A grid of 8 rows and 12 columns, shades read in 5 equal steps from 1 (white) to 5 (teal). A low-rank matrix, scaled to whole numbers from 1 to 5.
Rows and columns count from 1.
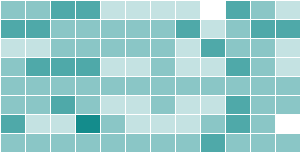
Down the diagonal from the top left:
3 4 3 4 3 2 2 3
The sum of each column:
25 24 26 28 21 20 22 20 21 28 25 20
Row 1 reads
3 3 4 4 2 2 2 2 1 4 3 2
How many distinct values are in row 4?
3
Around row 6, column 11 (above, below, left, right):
3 3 4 3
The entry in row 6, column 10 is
4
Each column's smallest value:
2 2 2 3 2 2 2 2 1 3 3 1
